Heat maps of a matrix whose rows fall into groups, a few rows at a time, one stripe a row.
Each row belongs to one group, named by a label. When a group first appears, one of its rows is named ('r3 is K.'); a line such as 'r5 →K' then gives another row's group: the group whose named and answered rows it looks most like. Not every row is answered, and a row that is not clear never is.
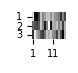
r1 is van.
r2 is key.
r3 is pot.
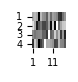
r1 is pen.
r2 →key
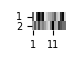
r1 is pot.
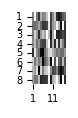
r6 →key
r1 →pen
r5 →pot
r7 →pen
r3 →pen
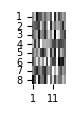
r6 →pen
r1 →key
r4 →pen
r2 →key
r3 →key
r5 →key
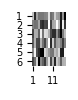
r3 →pen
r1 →van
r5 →pot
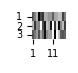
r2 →key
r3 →key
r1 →pot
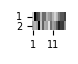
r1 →van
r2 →pen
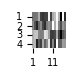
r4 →key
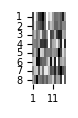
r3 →pen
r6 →key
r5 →pen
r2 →pot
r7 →pen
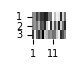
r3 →pot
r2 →key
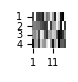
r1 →pot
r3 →pen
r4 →pen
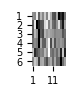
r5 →van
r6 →pen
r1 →pen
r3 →pot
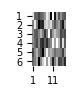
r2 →pot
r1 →key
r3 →van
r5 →pot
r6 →pen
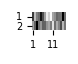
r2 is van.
